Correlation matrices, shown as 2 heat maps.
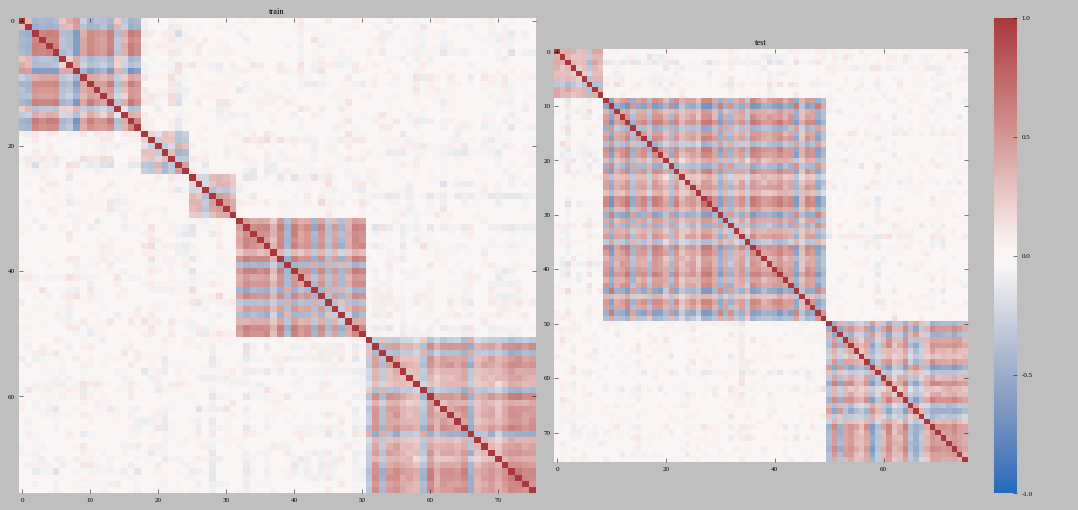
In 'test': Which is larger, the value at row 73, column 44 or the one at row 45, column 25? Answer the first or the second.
the second
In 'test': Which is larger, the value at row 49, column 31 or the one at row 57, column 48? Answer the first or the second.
the second
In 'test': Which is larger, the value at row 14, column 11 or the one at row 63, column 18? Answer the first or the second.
the second
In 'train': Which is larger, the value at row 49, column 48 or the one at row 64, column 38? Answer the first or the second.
the first
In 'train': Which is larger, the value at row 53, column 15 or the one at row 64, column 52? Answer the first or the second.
the second
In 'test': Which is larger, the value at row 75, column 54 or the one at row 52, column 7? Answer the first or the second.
the first
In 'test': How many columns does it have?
76
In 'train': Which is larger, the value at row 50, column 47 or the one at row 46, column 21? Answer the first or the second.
the second
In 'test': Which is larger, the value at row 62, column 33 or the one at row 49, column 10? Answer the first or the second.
the second
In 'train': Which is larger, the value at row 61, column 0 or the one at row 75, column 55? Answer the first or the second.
the second
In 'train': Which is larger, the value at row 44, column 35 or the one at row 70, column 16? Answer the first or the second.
the first
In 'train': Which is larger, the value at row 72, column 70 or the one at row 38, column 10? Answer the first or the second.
the first
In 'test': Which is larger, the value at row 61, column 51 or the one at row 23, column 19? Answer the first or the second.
the first
